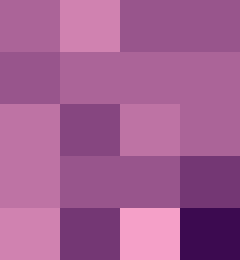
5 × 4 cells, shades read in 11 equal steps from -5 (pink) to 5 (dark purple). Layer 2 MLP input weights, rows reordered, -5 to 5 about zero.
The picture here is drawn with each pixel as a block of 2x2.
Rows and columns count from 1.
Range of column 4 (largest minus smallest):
6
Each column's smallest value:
-3 -3 -5 -1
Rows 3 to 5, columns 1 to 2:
-2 1 | -2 0 | -3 2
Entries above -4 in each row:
4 4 4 4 3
